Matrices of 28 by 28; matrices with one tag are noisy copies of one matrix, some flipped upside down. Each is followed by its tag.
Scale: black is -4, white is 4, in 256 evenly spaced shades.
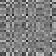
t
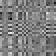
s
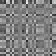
t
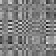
s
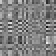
s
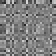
t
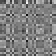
t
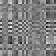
s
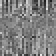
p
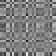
t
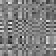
s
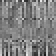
p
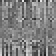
p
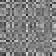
t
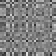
t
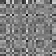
t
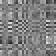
s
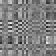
s
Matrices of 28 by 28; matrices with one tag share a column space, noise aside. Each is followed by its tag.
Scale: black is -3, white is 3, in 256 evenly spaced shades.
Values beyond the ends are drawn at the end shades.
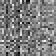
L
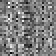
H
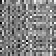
L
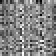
L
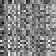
L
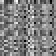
L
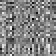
H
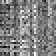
L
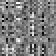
H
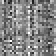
L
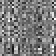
H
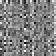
L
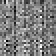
L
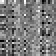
L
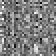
H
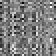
H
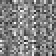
L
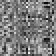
H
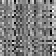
L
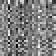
L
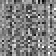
L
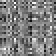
H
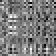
H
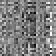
H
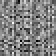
L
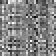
L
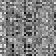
H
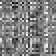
H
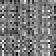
L
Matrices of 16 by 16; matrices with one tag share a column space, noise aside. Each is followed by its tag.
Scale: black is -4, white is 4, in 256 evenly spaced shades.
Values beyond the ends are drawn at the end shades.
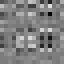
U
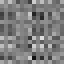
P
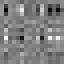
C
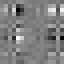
C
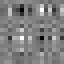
C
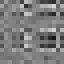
U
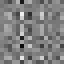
P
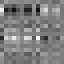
C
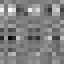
C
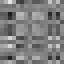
P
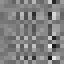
P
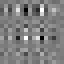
C
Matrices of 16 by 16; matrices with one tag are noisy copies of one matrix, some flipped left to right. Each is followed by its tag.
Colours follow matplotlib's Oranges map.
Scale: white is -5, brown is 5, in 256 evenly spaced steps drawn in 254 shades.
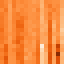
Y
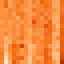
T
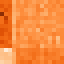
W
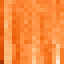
T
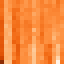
T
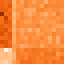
W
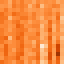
Y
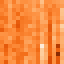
Y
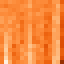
T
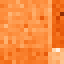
W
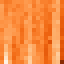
T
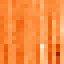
Y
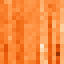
Y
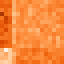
W
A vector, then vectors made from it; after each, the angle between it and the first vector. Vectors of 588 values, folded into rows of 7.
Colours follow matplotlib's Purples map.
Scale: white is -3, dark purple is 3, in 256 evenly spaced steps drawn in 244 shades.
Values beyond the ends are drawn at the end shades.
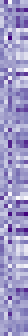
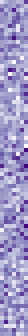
orthogonal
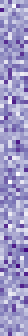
partly opposed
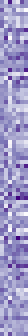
nearly opposite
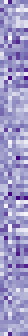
nearly opposite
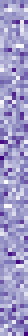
orthogonal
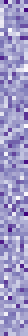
partly aligned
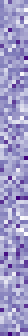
partly opposed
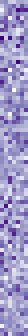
partly aligned
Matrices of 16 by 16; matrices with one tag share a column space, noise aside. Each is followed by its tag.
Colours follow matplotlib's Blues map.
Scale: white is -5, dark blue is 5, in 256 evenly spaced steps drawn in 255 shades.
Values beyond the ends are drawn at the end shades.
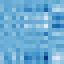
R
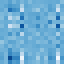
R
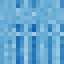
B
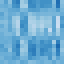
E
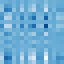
R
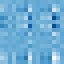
R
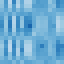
E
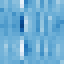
E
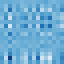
R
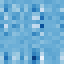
R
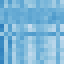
B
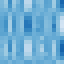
E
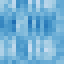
E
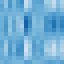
E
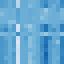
B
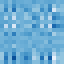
R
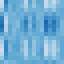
E
